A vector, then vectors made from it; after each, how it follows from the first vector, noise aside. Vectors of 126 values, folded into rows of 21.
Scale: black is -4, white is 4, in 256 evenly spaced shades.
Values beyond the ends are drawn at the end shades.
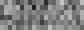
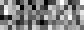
scaled up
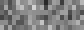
sign-scrambled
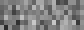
wrapped around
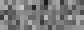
sign-scrambled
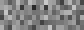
sign-scrambled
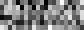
scaled up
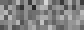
sign-scrambled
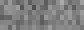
shrunk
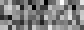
scaled up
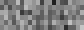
wrapped around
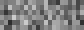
wrapped around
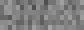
shrunk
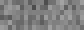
shrunk
